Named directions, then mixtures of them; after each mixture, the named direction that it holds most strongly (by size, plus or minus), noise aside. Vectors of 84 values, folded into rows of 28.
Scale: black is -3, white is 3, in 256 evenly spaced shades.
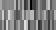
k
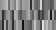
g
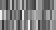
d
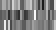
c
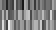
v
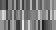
g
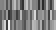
c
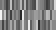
d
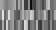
k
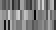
c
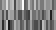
v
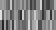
d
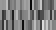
g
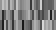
g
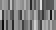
g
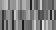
g
